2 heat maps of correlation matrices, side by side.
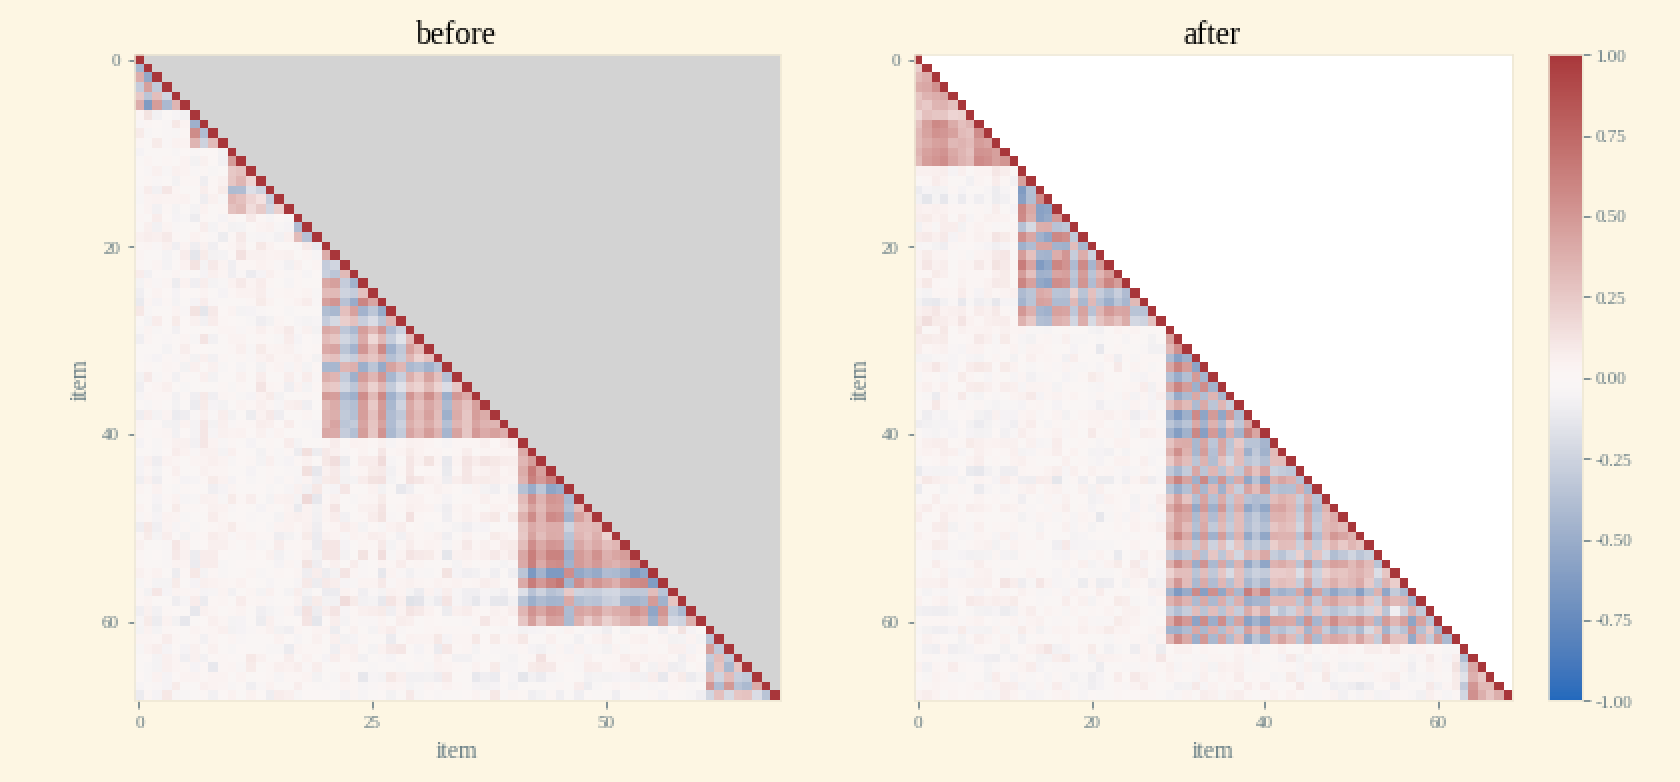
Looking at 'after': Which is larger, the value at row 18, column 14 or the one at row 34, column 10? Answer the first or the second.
the first
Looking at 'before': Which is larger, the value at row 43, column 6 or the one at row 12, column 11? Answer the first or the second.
the second
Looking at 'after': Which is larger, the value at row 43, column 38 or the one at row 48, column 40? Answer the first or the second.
the first
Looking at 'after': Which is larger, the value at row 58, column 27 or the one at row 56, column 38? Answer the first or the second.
the first
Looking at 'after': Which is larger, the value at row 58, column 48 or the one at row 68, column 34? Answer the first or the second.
the first
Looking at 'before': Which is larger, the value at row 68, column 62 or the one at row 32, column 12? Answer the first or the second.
the first
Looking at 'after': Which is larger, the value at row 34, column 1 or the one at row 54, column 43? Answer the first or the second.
the second
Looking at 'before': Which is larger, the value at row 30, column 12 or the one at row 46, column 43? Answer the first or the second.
the first
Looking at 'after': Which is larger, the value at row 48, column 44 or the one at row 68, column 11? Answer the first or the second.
the second
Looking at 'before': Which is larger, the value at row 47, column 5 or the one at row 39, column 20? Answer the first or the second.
the second
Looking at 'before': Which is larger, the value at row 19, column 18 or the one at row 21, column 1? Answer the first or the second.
the second
